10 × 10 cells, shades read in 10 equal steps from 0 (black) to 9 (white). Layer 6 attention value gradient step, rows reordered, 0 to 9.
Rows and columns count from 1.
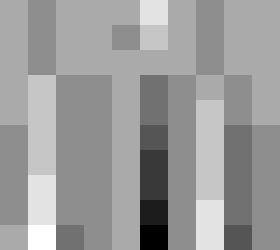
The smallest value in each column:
5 5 4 5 5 0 5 5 3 5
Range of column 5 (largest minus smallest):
1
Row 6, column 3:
5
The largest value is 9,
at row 10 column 2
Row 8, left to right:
5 8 5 5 6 2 5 7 4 5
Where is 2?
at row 7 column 6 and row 8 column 6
